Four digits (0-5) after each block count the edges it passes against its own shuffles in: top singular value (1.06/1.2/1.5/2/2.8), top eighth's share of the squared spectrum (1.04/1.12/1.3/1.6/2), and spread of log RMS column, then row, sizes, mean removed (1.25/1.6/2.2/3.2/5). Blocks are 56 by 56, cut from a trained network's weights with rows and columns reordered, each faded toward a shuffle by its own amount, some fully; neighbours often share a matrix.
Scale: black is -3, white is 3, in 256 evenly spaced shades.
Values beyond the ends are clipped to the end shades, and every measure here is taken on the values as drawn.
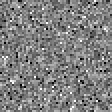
0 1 0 0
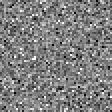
0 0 0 0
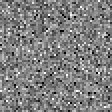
0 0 0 0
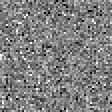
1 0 0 0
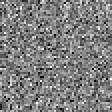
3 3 1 1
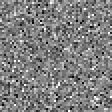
0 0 0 0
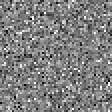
0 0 0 0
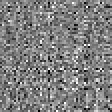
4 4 2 3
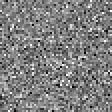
1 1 0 0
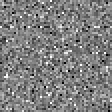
1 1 0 1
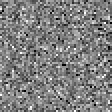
1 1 0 0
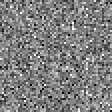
2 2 1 0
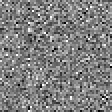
3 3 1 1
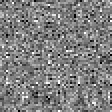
4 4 2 2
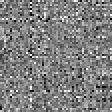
4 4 2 2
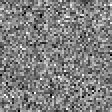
0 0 0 0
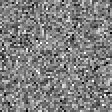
0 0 0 0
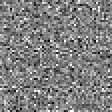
3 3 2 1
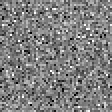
1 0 0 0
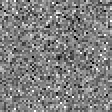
2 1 1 0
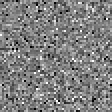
1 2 1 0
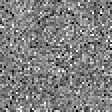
1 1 0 0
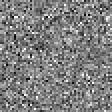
2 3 1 1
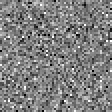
1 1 0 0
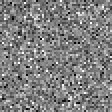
1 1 0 0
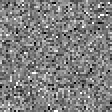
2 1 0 0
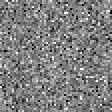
1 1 0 0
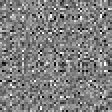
4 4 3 3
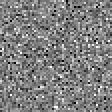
2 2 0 1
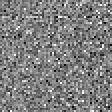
1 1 0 1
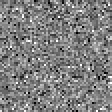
2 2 0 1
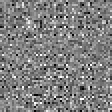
4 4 2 3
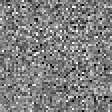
3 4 1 2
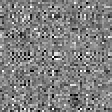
4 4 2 3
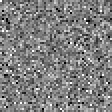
1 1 0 1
